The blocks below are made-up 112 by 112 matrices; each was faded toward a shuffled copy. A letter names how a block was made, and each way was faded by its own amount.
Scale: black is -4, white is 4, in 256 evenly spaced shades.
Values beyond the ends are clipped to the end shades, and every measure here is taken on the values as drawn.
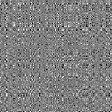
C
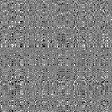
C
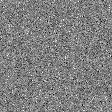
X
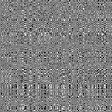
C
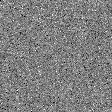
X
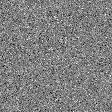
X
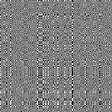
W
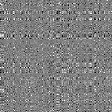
C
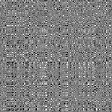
C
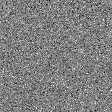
X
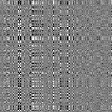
W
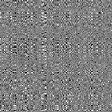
C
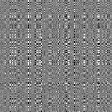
W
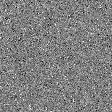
X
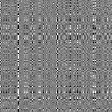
W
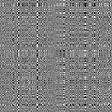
W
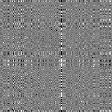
W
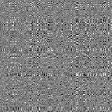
C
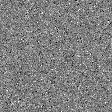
X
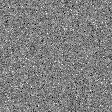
X
